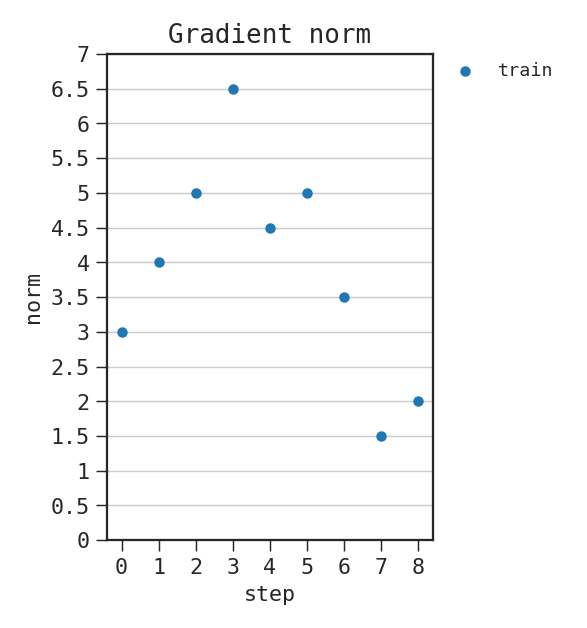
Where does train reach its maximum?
3
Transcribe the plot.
Title: Gradient norm
x-axis: step, ticks 0 1 2 3 4 5 6 7 8
y-axis: norm, ticks 0 0.5 1 1.5 2 2.5 3 3.5 4 4.5 5 5.5 6 6.5 7
Legend: train
Values:
train: 3 4 5 6.5 4.5 5 3.5 1.5 2
